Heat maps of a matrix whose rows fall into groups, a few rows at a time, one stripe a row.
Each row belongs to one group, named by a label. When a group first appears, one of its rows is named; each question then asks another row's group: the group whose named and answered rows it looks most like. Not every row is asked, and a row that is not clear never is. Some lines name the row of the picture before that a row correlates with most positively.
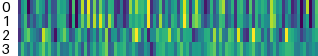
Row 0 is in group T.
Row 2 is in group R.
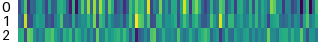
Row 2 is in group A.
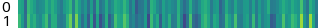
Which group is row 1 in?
A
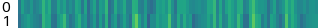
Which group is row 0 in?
R
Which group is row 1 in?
R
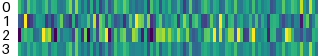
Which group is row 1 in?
T
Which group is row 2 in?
R
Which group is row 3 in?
A
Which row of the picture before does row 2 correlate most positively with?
0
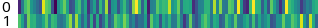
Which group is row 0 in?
R
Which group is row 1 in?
A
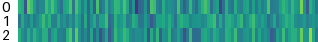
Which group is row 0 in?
A
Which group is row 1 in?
R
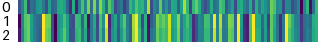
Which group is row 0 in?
T
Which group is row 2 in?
R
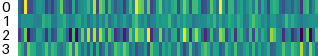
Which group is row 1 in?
R
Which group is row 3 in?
A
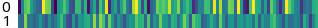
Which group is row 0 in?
R
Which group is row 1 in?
T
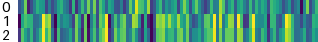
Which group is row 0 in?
T
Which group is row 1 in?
R
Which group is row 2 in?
R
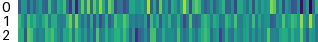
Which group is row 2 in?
A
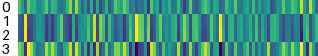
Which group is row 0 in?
A
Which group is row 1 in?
T
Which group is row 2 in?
T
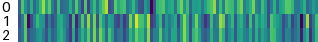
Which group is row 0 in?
R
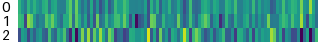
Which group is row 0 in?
A
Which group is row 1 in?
A
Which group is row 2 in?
T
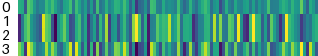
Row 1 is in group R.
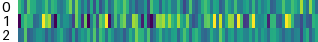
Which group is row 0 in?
A
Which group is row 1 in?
R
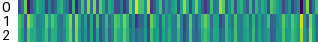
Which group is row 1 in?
A
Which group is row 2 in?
A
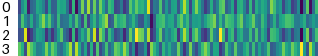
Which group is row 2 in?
T
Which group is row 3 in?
A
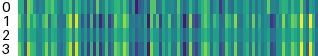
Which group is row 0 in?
A
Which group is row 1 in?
A
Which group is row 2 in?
A
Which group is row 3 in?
A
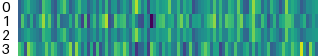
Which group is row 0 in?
R
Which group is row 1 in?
R
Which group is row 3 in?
A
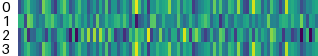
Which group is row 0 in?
R
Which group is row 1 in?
A
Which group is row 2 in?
T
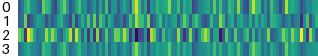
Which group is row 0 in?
R
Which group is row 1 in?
T
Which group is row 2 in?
A
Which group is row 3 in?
R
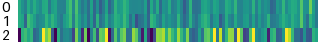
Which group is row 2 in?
R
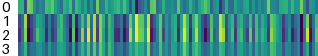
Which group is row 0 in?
A
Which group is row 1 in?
T
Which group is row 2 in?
T
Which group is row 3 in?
T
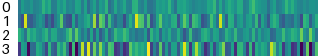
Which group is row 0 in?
R
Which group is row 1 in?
T
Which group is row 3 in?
T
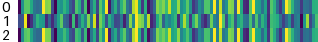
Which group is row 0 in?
R
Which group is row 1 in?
T
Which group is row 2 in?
R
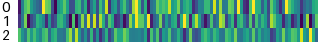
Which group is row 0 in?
R
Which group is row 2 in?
A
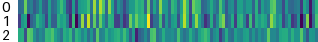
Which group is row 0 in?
T
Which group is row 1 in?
T
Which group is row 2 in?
A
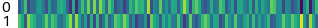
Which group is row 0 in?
T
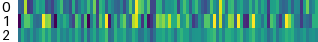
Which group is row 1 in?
R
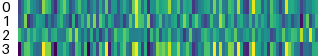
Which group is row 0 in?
R
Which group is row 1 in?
T
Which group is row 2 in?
A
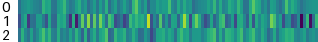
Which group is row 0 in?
R
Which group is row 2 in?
R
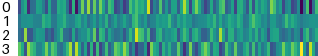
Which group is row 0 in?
T
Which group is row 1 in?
R
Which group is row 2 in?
T
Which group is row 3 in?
A
